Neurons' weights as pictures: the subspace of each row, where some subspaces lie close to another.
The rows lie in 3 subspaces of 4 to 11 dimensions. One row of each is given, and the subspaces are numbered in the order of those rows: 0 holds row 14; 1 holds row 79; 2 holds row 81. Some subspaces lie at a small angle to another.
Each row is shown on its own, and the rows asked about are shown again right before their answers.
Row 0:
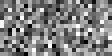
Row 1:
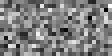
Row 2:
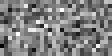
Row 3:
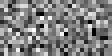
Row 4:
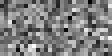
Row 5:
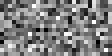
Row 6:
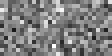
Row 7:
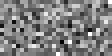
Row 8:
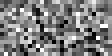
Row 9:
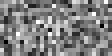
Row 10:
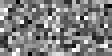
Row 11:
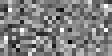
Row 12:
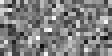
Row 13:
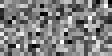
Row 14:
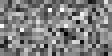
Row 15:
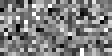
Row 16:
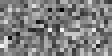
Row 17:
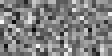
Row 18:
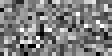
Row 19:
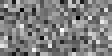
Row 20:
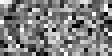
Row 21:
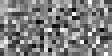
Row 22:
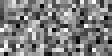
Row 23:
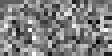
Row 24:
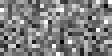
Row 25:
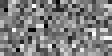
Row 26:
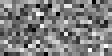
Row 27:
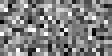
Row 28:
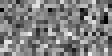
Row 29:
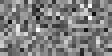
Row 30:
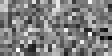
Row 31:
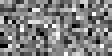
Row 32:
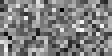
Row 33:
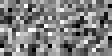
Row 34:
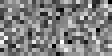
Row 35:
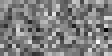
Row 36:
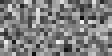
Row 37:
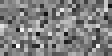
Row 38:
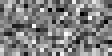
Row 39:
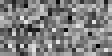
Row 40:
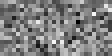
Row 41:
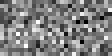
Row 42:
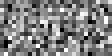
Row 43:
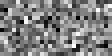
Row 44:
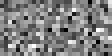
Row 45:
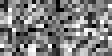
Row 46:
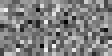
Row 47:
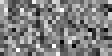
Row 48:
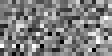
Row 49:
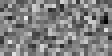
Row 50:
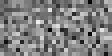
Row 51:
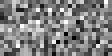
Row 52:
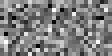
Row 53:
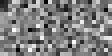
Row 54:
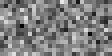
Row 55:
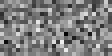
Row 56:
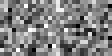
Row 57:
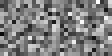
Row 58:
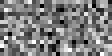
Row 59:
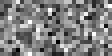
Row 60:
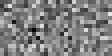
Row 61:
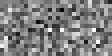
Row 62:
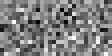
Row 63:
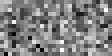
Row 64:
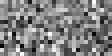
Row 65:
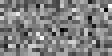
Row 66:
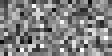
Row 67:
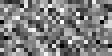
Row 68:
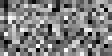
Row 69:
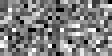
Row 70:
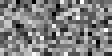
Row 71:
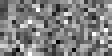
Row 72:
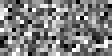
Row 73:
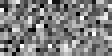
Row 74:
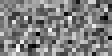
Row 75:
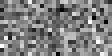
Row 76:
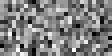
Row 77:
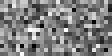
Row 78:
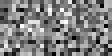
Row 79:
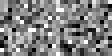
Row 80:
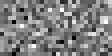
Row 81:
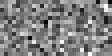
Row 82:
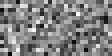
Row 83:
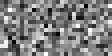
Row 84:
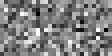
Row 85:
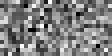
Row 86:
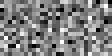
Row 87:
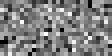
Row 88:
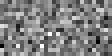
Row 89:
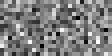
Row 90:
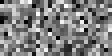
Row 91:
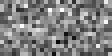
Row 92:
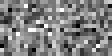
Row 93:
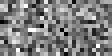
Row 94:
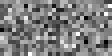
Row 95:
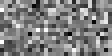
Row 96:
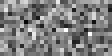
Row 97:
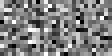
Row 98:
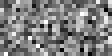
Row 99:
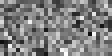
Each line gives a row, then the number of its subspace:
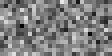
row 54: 0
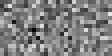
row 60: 2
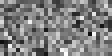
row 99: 2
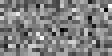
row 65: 0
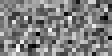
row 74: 0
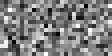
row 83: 2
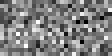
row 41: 2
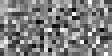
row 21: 1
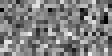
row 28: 1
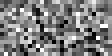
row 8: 2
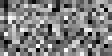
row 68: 2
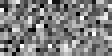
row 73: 2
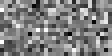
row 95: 1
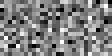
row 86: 1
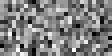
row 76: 0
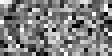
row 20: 2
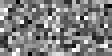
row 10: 0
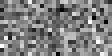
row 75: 0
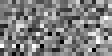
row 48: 0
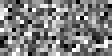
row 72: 0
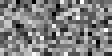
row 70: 0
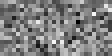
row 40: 2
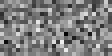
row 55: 1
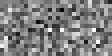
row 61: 1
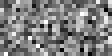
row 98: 2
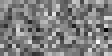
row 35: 0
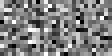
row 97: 2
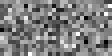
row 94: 0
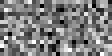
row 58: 0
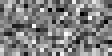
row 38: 0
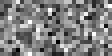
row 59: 0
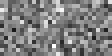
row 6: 1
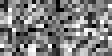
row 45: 1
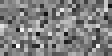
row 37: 0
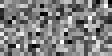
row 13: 1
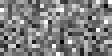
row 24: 1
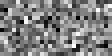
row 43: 0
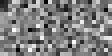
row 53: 2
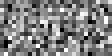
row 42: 2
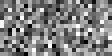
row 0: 0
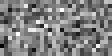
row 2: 1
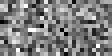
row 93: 2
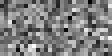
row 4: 1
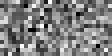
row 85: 2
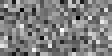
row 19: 0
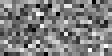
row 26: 2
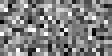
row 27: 2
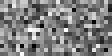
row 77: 0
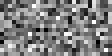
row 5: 1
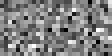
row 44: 1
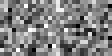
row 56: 1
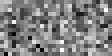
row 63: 2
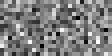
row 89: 0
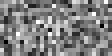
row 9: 0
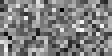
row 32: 2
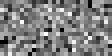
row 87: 2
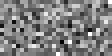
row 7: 0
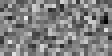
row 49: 0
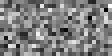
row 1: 0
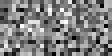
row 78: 0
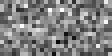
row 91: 0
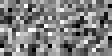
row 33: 1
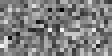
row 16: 1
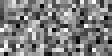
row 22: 0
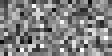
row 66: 2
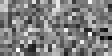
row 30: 1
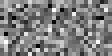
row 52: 2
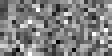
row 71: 0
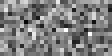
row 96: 0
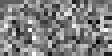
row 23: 0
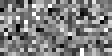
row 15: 2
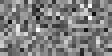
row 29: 2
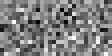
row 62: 0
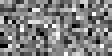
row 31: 2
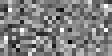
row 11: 2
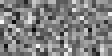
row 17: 2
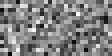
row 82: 2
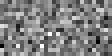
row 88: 0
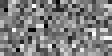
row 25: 2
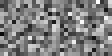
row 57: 2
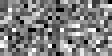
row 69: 1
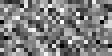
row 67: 2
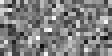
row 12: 2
